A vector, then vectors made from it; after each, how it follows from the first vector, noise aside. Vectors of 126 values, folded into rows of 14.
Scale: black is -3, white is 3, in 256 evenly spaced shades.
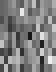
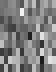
copied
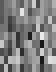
copied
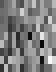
copied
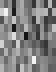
reversed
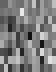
copied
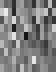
reversed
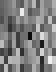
copied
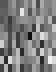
copied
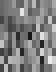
copied
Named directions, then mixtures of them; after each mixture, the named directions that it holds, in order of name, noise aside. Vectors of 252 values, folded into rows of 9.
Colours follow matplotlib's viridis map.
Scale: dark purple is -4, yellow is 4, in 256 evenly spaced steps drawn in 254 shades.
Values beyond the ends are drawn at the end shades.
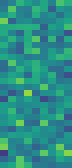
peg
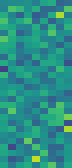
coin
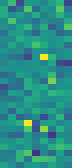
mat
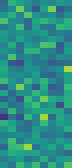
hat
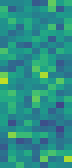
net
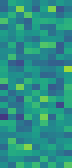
hat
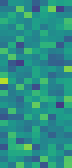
hat, net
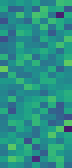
coin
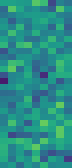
net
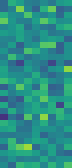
hat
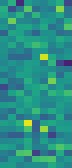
mat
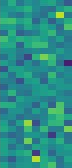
coin, mat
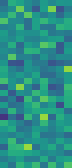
hat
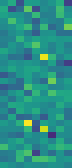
mat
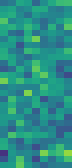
net, peg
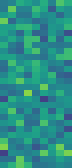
peg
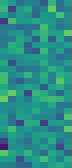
net, peg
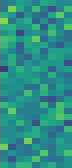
coin, peg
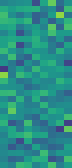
coin, net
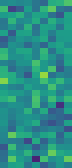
coin, net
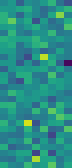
coin, mat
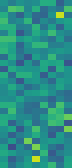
coin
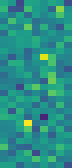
hat, mat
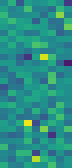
coin, mat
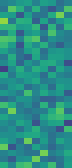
coin, peg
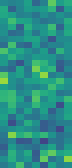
net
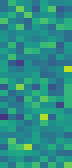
hat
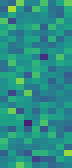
mat, peg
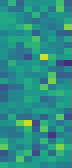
mat, peg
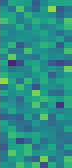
hat, net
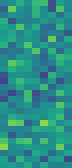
net, peg
